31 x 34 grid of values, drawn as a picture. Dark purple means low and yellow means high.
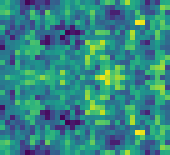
The ninth with the highest average is the centre. The top and bottom halves mirror each other. No single row or column stands out from its neighbours. There is no seam.
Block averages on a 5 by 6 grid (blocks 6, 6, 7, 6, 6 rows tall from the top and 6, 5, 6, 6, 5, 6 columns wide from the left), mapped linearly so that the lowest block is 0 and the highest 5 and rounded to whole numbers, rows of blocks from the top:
112123 | 110532 | 343534 | 110532 | 112123
